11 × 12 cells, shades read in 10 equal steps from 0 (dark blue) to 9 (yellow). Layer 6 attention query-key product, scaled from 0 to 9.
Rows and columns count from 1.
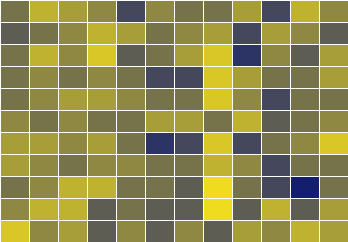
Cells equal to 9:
2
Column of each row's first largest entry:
2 4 4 8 8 9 8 8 8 8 1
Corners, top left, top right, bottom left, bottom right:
4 5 8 6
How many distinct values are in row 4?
5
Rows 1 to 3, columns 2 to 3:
7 6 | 4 5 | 7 5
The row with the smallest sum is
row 9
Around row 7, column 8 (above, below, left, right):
4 7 2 2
